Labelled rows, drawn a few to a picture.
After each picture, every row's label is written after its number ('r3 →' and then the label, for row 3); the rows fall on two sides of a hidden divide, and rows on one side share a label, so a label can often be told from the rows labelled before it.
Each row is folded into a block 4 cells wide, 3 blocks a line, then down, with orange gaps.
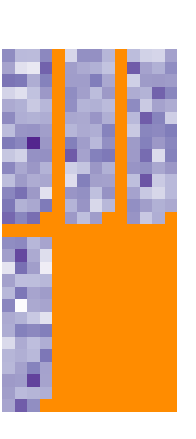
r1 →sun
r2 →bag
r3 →bag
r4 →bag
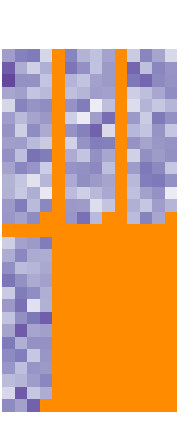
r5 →bag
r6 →bag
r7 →bag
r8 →bag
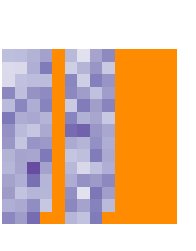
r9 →bag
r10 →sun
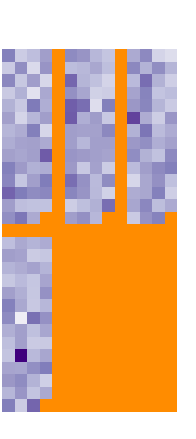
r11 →bag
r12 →bag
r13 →bag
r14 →bag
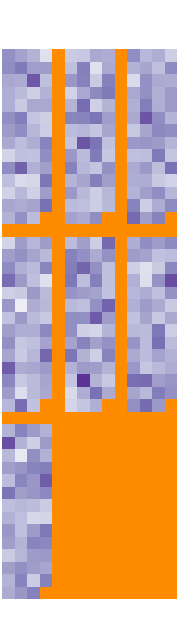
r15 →bag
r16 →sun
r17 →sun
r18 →bag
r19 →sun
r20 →sun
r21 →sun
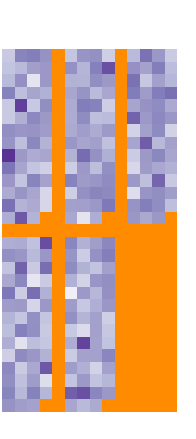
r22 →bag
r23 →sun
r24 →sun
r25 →bag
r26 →sun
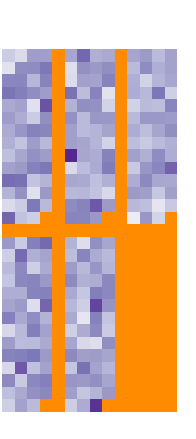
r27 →sun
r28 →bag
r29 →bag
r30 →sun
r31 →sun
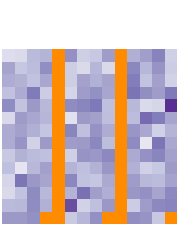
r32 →sun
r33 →sun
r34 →sun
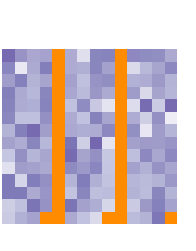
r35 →sun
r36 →sun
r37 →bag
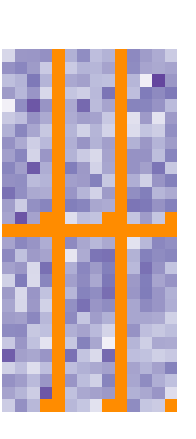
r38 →bag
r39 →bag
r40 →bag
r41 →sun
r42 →sun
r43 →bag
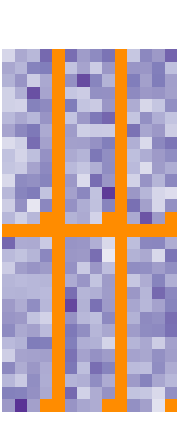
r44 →sun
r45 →sun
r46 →bag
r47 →bag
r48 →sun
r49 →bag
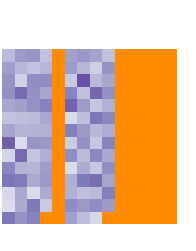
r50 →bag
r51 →sun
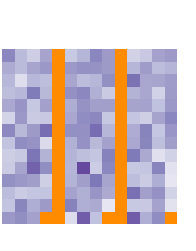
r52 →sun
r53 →bag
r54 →bag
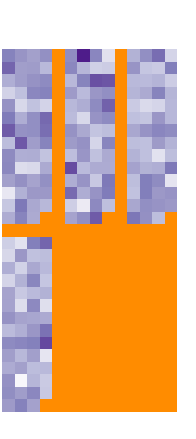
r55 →sun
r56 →bag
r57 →sun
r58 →bag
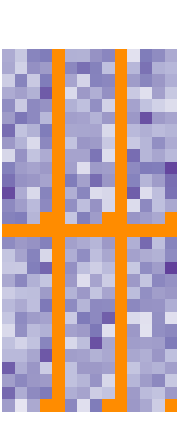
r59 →sun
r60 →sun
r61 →bag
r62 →sun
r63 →sun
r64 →bag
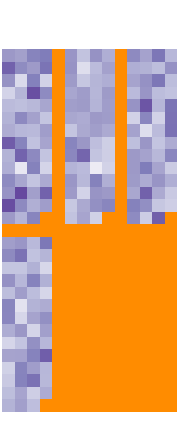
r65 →sun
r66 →sun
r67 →bag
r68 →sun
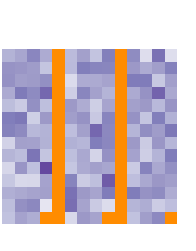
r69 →sun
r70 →bag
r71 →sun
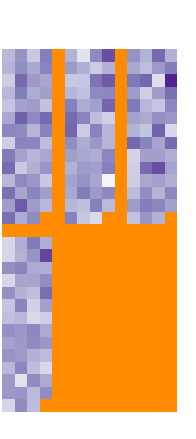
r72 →sun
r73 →sun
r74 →sun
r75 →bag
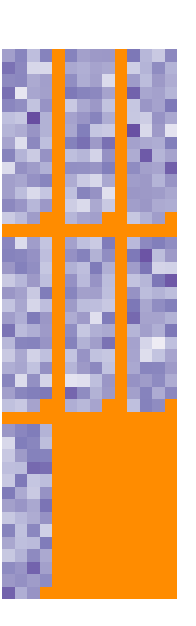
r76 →bag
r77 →bag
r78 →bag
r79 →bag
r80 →bag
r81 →sun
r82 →sun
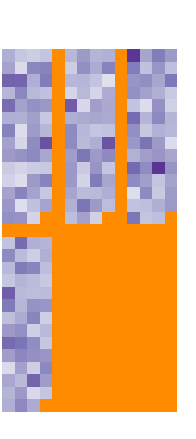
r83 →bag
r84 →bag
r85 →sun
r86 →bag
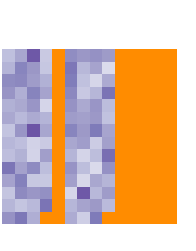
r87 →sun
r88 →sun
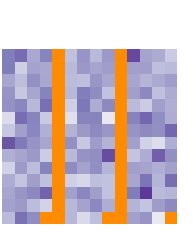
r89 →sun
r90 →bag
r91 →sun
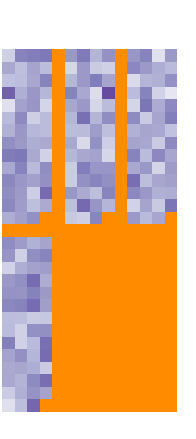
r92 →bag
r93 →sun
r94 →bag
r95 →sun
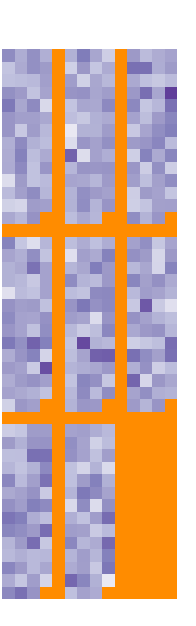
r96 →sun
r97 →bag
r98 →sun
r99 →bag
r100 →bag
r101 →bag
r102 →bag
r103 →bag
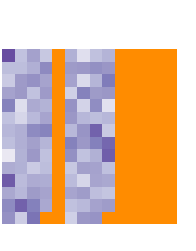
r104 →sun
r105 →bag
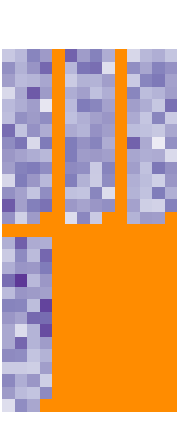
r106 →sun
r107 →bag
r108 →bag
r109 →bag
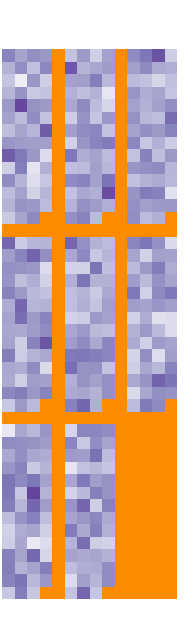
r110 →bag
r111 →bag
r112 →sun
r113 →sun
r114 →bag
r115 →sun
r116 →sun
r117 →bag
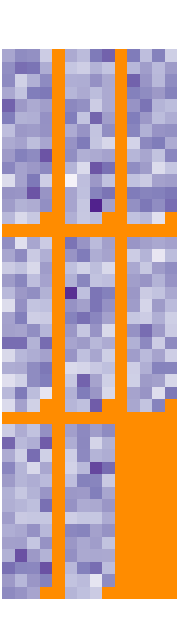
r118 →sun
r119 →sun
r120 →sun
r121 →bag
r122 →sun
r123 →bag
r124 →sun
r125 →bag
